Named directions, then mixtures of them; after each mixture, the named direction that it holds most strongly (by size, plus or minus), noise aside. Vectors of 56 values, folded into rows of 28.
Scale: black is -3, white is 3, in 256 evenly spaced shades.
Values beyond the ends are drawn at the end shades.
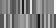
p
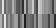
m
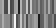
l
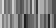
m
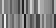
m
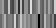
l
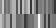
p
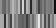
p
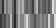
m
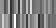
l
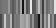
p
